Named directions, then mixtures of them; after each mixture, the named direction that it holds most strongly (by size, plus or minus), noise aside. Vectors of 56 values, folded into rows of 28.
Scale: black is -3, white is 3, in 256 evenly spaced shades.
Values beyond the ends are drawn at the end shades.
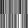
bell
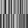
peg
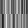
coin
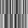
coin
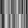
coin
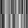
coin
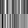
peg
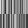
peg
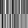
peg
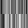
coin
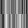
coin
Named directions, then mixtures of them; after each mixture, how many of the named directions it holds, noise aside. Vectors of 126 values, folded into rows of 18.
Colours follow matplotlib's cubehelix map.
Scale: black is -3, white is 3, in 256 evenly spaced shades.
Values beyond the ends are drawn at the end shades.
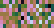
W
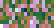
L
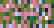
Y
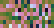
one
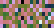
one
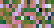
three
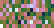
two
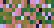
three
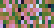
two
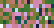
two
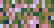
one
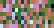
three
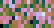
one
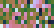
two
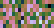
one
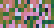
one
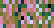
one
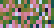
one
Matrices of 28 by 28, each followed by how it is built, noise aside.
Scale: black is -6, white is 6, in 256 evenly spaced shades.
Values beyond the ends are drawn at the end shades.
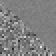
lower triangular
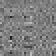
low rank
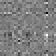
low rank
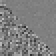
lower triangular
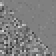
lower triangular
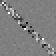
banded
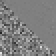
lower triangular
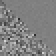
lower triangular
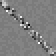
banded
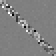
banded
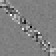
banded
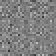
low rank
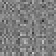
low rank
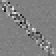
banded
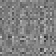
low rank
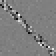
banded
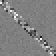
banded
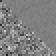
lower triangular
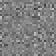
low rank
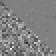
lower triangular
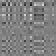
low rank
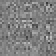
low rank
